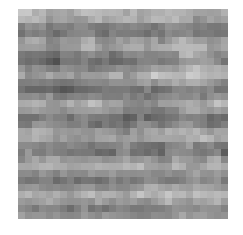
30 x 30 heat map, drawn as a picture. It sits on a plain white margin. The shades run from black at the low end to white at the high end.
Horizontal stripes repeat 7 times down the table. The grain runs across in streaks. On average the colour sits 60% of the way up the scale.
